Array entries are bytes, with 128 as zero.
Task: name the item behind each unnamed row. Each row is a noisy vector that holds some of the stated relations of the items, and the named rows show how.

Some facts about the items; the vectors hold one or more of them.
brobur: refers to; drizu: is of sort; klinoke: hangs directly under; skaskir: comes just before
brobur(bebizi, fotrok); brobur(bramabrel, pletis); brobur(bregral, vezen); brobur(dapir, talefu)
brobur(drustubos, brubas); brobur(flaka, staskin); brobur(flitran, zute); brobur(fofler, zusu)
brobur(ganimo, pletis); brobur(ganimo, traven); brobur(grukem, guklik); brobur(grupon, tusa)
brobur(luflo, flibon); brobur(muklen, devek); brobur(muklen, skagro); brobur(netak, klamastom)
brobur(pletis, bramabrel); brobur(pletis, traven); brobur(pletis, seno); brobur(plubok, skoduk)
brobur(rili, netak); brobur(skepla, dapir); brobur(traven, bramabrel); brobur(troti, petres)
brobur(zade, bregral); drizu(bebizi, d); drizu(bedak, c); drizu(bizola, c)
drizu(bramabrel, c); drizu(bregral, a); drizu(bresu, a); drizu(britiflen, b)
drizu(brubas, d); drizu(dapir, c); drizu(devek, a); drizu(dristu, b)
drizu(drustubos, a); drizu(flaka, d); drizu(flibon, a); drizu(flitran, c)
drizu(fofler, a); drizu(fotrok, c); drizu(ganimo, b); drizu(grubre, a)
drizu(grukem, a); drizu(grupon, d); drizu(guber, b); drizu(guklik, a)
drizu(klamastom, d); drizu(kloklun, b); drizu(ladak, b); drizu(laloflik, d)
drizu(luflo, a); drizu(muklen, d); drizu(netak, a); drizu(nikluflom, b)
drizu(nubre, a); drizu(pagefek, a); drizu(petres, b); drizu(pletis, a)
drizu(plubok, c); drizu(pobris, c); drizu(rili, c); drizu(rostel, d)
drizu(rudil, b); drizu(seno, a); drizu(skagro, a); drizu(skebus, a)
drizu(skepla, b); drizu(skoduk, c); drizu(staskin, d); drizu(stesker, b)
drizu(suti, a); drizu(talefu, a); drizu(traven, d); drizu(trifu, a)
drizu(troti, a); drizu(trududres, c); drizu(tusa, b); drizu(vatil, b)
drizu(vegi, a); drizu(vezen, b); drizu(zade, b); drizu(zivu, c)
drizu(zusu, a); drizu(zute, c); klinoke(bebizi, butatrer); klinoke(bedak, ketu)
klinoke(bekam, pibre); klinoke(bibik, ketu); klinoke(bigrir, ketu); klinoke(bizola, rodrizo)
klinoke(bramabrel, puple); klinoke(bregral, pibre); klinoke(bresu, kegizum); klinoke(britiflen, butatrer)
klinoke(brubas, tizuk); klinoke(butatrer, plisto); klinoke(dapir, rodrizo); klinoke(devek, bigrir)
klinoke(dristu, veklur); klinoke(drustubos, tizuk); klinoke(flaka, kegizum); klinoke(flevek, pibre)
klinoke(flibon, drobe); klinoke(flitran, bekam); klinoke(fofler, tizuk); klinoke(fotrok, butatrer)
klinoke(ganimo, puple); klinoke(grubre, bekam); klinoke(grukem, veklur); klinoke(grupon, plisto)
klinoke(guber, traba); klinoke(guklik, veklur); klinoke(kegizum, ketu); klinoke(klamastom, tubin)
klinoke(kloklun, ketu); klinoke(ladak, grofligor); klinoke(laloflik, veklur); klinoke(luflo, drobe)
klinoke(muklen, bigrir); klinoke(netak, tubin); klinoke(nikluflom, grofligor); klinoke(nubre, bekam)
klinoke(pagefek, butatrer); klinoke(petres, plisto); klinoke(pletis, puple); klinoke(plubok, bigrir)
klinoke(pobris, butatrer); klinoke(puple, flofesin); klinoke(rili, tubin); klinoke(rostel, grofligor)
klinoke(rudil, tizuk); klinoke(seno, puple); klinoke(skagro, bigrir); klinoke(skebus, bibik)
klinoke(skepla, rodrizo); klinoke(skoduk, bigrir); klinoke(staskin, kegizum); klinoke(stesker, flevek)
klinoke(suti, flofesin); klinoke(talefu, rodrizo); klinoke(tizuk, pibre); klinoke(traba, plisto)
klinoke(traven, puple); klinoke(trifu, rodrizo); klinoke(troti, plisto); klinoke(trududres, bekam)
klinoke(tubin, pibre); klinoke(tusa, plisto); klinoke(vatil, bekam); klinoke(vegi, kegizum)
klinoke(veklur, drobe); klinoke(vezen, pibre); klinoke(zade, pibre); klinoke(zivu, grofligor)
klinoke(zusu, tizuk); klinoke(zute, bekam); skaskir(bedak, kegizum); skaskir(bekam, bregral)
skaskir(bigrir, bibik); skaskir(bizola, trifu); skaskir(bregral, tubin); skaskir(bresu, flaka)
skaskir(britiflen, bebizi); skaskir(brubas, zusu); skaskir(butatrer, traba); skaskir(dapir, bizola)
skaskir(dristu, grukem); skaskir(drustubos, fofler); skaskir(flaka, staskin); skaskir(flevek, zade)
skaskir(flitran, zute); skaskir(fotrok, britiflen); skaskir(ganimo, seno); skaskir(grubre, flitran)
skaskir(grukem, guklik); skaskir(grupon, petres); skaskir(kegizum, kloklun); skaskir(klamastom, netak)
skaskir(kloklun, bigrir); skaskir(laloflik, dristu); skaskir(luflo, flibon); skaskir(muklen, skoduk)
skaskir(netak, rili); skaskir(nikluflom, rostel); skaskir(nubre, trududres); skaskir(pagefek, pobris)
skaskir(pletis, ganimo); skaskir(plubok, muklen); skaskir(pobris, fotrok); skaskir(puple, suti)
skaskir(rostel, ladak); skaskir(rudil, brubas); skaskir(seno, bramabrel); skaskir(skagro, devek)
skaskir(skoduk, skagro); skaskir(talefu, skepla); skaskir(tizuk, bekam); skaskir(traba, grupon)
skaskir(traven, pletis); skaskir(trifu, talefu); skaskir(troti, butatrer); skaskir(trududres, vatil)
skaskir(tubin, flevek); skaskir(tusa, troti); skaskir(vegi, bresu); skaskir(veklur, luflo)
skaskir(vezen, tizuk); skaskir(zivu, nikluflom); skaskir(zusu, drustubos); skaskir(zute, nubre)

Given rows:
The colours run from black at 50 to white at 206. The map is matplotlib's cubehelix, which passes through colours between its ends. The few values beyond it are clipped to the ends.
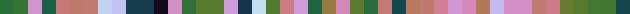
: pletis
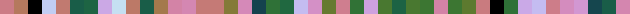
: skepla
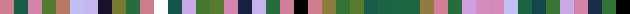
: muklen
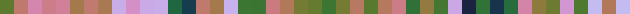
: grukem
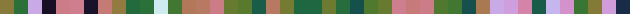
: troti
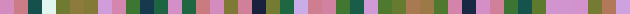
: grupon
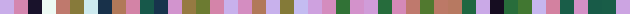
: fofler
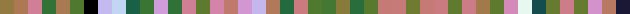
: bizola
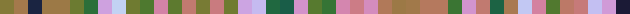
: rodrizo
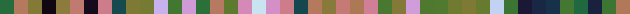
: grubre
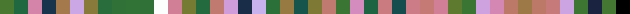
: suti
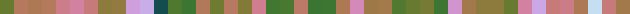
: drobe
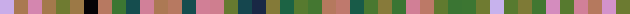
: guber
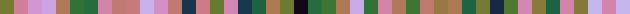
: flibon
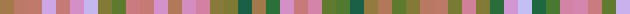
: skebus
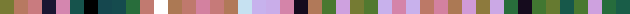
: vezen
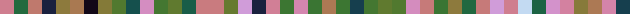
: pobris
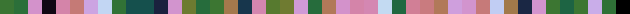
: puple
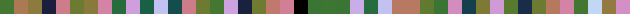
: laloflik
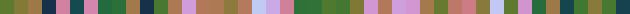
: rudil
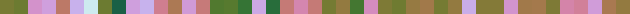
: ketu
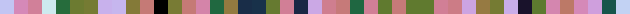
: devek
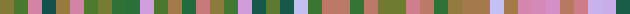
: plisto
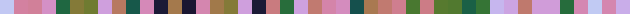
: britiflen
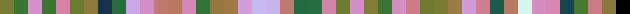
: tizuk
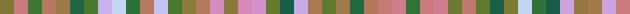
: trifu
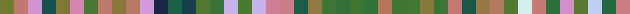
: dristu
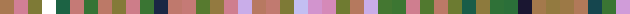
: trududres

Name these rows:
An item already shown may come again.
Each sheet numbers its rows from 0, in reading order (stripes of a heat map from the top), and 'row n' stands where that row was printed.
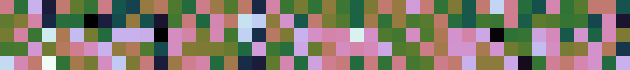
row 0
pagefek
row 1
flitran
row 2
flevek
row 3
flofesin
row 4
devek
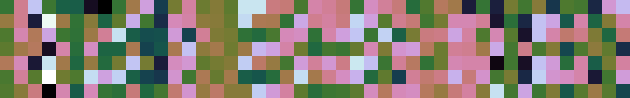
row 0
zute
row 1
tubin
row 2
seno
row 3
rudil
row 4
tubin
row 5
bramabrel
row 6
rudil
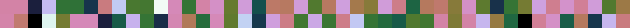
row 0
ladak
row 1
zade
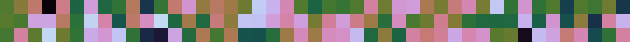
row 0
rudil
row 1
rili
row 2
bramabrel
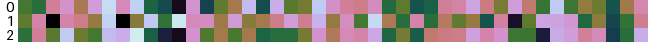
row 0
ganimo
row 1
drustubos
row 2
bramabrel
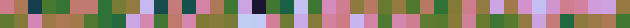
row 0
traba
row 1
pibre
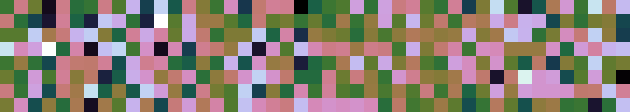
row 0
laloflik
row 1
dapir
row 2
kegizum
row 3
petres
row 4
veklur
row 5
tizuk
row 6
butatrer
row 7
nubre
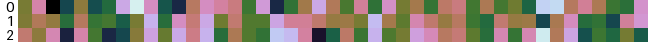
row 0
talefu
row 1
stesker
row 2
brubas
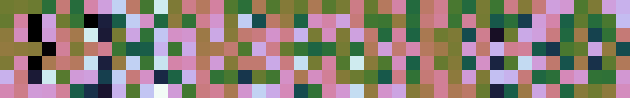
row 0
rostel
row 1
bregral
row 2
drustubos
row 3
zivu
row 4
drustubos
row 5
skagro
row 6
zusu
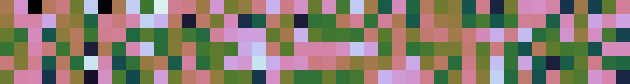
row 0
drustubos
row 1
flibon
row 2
nikluflom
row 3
bekam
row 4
klamastom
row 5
tusa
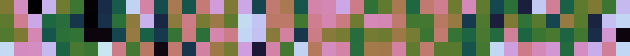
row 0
bregral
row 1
zute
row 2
flitran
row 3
britiflen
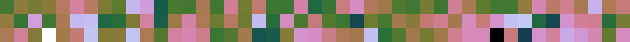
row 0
drobe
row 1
bresu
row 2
bibik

